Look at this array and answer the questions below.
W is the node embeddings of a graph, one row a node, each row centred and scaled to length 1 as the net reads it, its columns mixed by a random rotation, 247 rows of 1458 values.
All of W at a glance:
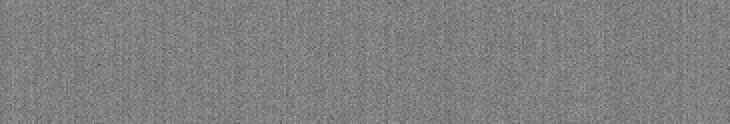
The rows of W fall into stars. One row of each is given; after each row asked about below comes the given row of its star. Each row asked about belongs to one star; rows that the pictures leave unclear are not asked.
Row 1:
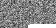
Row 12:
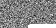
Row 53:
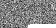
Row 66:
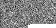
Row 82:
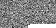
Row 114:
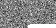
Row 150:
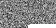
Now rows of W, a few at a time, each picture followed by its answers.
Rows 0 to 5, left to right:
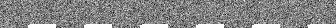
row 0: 114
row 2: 66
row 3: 82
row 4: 1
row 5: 150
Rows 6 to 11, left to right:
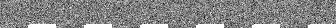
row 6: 150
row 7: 66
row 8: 150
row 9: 66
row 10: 1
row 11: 150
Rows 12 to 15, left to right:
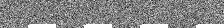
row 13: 66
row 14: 66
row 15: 82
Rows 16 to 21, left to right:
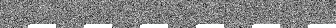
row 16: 82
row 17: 53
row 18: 53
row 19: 82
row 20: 66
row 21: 12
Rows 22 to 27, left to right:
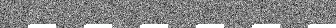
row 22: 1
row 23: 82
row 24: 150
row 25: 12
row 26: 150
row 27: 12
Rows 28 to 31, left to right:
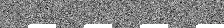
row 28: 114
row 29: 150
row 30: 82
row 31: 114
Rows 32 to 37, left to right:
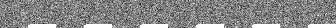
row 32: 53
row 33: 82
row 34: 150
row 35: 53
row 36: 12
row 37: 114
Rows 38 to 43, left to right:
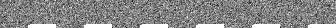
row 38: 1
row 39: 114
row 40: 53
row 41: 53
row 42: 150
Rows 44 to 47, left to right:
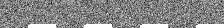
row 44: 150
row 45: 150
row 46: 66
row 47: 1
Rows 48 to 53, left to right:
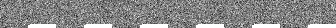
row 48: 1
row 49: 114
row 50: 53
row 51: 114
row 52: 66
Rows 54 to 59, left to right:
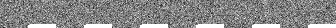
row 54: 1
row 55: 150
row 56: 53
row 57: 66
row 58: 82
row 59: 114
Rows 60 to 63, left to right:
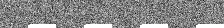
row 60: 150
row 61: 66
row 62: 150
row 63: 82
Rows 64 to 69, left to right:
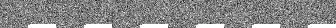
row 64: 82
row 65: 66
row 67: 53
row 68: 53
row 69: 12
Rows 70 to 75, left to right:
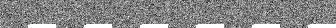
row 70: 150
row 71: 82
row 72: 150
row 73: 12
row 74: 82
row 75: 66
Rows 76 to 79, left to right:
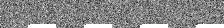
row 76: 12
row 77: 66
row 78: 150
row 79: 53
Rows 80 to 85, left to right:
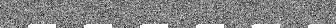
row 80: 150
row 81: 53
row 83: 82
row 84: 12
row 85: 12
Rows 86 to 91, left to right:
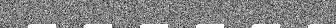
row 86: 1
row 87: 150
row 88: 66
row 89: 12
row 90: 53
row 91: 12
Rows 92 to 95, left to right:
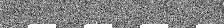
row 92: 12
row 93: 1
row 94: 82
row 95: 150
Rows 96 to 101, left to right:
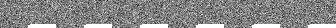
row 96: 53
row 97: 66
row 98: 53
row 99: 53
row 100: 82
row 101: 12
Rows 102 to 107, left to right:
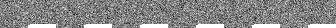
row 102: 53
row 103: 114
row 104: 12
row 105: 53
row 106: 66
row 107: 66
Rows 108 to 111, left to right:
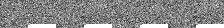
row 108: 82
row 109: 82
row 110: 150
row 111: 1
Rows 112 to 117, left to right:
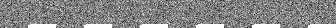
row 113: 12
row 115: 114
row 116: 1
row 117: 53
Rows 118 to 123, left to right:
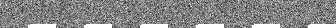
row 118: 66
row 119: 12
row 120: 114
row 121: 12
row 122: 66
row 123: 150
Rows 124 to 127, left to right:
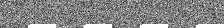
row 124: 53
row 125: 150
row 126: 1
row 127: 53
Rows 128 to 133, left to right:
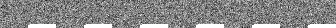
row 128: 12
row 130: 82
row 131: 150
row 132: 150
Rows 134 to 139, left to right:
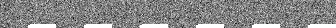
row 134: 1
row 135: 1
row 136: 12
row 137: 66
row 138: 53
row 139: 150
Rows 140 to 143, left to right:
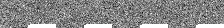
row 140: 150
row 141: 82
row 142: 114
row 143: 12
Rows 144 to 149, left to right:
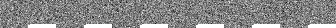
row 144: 12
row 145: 53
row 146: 1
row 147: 114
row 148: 114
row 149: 12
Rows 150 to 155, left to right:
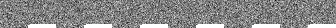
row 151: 66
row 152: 114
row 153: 114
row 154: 53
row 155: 12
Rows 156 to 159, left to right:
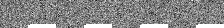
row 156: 66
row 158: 150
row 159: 150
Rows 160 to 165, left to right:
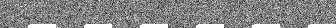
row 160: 82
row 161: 12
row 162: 114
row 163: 1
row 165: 82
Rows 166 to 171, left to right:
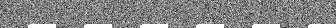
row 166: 114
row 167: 1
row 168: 66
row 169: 150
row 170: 114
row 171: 1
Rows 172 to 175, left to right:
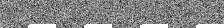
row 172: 150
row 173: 1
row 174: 1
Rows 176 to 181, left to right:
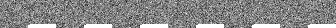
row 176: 53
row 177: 1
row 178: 1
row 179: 150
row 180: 1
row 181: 114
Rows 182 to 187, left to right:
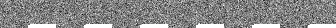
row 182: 114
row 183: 114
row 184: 12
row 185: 150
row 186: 66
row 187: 1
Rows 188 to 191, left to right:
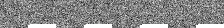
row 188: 114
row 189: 150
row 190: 82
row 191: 82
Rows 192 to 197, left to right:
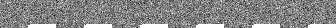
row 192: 53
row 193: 1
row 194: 66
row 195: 66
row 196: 53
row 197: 1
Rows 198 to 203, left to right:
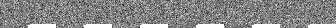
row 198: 66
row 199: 114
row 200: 114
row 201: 82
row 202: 66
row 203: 12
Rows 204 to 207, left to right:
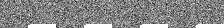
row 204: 1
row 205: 66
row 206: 66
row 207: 114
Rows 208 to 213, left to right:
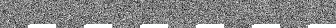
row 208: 114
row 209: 82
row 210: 150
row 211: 12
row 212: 82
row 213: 66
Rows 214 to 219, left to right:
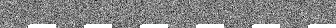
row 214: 150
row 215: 66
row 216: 1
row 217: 114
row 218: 1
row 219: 53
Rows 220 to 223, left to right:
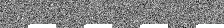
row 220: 53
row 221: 82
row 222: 150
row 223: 66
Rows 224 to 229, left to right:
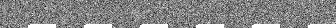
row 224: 66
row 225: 114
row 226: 53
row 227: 1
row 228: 12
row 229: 114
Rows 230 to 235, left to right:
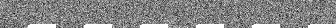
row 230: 82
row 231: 114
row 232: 12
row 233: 150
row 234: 12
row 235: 66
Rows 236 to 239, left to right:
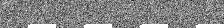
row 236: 150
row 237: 12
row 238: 82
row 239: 82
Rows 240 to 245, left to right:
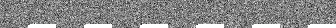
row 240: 53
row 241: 114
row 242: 53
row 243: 66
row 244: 114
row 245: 12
